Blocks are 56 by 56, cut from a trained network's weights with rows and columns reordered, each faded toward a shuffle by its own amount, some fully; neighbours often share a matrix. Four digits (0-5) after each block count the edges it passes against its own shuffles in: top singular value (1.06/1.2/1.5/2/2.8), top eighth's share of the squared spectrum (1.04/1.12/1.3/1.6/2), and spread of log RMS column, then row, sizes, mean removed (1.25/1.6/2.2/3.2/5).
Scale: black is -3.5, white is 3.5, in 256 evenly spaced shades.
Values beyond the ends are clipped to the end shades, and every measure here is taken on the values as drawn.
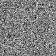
2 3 1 0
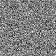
2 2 0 0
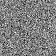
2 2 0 0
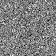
2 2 0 0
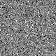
1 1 0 0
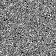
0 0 0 0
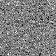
2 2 0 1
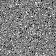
0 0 0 0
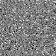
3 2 1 1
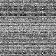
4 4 2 3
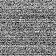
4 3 0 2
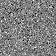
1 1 0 0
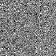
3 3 2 1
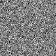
2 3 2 0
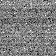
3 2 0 0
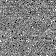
1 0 0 0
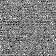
2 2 0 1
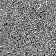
0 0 0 0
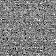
2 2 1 0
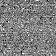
2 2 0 0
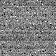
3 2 1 0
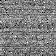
3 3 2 0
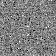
0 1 0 0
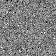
0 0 0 0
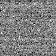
2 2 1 0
